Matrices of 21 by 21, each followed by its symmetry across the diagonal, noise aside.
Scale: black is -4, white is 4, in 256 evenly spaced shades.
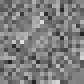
symmetric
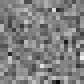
antisymmetric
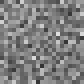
symmetric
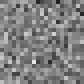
neither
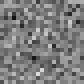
neither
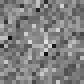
symmetric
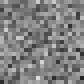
neither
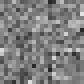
antisymmetric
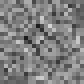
symmetric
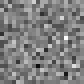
antisymmetric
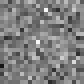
neither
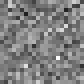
neither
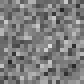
symmetric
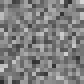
antisymmetric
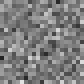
symmetric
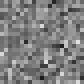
antisymmetric
